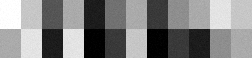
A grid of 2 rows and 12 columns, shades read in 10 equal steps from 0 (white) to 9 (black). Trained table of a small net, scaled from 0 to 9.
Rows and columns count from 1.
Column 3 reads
6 8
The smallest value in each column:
0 1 6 1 8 5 2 7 4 3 1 2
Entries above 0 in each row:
11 12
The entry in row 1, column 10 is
3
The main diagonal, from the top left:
0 1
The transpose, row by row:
0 3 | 2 1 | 6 8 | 3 1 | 8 9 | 5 7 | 3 2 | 7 9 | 4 7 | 3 8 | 1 4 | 2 3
